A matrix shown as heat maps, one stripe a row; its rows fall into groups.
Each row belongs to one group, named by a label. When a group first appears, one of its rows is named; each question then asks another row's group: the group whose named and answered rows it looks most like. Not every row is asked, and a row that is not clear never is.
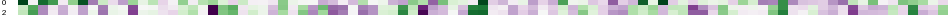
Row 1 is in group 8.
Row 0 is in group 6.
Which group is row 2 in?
8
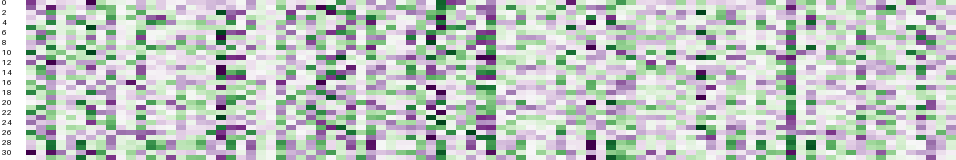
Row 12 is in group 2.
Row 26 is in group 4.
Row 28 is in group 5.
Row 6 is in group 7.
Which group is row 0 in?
2
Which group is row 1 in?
2
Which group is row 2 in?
7
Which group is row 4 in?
5
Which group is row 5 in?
6
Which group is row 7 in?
8
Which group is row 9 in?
5
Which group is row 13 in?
8
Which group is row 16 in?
4
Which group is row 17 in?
8
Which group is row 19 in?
8
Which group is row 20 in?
5
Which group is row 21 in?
8
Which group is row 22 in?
6
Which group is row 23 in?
7
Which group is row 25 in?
7
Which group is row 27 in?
8
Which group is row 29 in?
5
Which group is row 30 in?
2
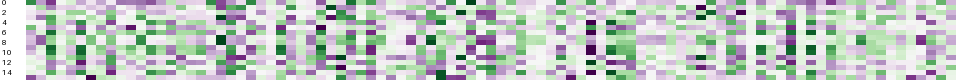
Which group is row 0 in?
4
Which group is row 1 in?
8
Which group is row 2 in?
7
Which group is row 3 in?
7
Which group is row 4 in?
5
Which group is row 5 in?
4
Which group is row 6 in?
5
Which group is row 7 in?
7
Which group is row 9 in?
5
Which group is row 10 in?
5
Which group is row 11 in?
7
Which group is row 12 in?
4
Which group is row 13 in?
8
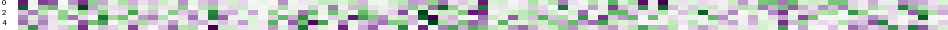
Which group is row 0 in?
2
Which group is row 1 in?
6
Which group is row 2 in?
7
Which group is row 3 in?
4
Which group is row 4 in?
2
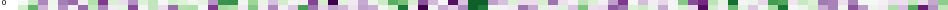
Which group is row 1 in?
8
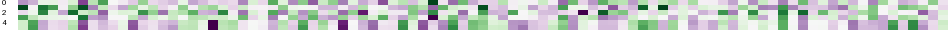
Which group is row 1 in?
6
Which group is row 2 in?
5
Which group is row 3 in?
6
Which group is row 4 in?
8
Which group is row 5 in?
8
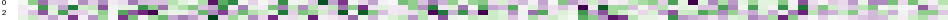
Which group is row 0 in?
8
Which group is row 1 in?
5
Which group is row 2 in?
4
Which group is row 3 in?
4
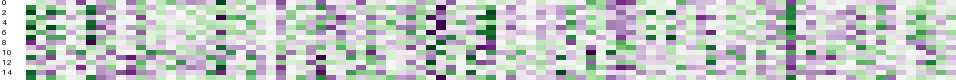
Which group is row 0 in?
4
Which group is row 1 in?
6
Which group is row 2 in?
6
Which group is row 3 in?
8
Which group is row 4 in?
6
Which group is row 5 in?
6
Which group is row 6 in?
8
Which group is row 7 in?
6
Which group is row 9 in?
7
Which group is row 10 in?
5
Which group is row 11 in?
4
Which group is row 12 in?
7
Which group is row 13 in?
4
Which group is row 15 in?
6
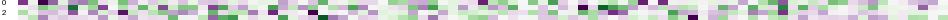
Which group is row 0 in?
2
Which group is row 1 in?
5
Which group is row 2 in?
4
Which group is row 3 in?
8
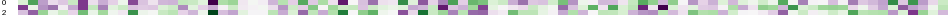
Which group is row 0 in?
8
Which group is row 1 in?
2
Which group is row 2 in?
7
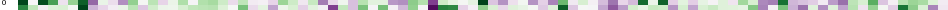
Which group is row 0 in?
6
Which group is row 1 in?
6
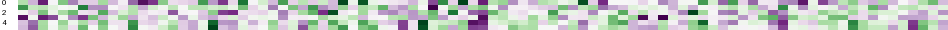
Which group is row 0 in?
4
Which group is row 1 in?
6
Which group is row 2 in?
7
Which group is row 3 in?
2
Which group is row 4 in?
7
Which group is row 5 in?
7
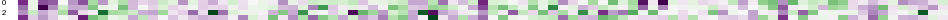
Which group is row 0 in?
2
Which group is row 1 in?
2
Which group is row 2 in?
4
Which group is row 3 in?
2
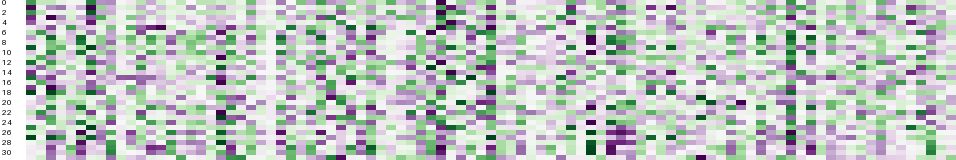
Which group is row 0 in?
6
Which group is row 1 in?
2
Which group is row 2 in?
6
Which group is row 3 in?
2
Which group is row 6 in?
8
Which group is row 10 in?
5
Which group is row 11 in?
8
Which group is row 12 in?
6
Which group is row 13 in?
7
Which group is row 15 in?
4
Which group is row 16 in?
8
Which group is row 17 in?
2
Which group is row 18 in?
6
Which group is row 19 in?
7
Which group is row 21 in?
5
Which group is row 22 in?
8
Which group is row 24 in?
5
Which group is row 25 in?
6
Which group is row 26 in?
4
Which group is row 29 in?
4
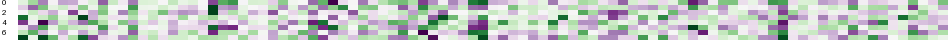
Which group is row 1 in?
7
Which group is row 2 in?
4
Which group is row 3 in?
6
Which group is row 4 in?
2
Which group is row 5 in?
7
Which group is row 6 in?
8
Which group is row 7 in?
6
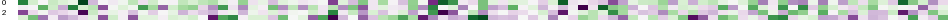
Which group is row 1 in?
5
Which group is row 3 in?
8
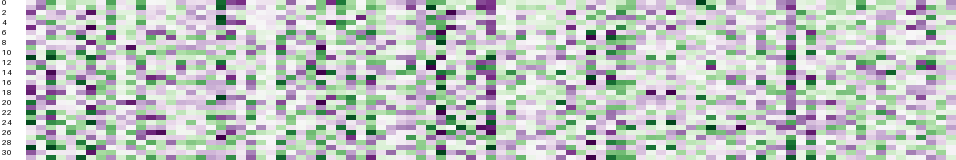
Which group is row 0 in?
7
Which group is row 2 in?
2
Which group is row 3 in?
4
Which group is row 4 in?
7
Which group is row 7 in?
5
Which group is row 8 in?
2
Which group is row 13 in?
8
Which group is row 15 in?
4
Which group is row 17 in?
2
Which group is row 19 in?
7
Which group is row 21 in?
2
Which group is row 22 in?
6
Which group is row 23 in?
4
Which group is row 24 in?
6
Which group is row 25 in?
7
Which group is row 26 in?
4
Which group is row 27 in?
8
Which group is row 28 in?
5
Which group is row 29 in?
6
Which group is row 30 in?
2
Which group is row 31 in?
5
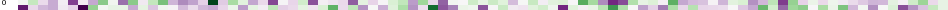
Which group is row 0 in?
4
